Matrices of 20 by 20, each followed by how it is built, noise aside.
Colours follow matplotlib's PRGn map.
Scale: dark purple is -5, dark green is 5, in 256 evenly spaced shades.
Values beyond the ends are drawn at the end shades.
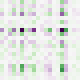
low rank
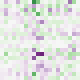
low rank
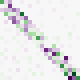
banded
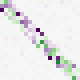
banded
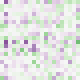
low rank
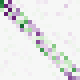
banded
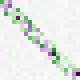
banded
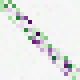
banded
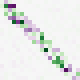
banded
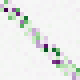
banded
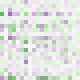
low rank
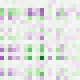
low rank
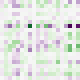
low rank
